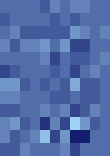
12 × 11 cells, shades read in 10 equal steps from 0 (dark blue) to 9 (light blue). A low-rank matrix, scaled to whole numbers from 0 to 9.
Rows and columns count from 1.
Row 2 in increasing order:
3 3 3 4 4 4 4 4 4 4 4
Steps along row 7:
same down up down up down up down same up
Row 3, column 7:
3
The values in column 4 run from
3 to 5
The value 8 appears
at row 11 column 5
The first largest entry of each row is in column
6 2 8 5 5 10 8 1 5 8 5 3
